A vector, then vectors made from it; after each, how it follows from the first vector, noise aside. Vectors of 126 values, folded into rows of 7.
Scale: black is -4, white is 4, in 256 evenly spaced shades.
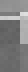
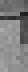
negated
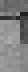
negated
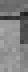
negated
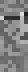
sign-scrambled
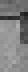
negated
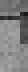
negated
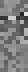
sign-scrambled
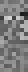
sign-scrambled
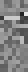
sign-scrambled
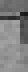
negated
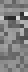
sign-scrambled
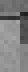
negated
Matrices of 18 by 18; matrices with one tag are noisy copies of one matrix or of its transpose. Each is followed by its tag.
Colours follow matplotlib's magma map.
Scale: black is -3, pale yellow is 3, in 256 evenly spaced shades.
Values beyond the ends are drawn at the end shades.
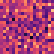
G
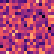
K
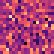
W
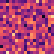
K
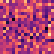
G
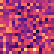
G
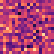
G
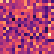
G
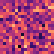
W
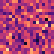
W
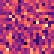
W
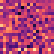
G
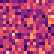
K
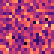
W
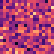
K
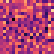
G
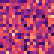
K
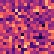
W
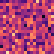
K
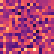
G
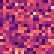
K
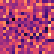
G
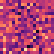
G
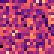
K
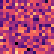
K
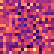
G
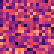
K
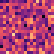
K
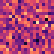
W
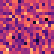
W
